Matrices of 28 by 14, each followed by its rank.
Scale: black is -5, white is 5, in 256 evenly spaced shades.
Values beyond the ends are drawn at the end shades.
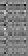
two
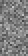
full rank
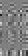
two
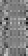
two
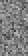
full rank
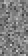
full rank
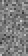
full rank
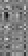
two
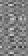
two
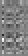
two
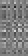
two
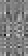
two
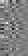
two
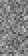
full rank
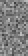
full rank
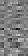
two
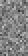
full rank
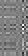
two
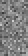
full rank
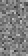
full rank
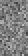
full rank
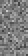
full rank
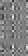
two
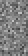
full rank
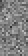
full rank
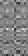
two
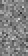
full rank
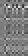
two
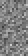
full rank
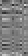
two
